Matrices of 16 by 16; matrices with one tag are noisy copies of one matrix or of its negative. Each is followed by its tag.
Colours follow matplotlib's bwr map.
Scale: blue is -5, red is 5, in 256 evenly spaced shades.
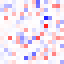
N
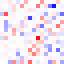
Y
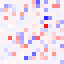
N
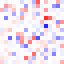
N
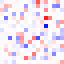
N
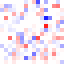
N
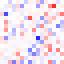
Y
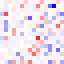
Y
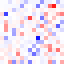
Y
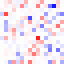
Y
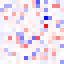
N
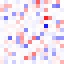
N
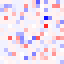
N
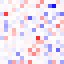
Y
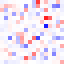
N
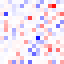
Y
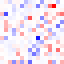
Y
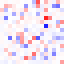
N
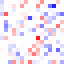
Y
